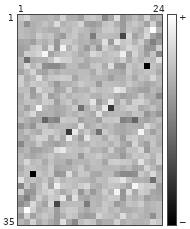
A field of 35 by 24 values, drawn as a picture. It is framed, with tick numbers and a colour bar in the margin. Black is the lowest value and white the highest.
Symmetry: a half turn. Histogram: skewed, a long tail of low values. Average level on the scale: 70%. Slope: none. Grain: fine. Odd rows or columns: none.
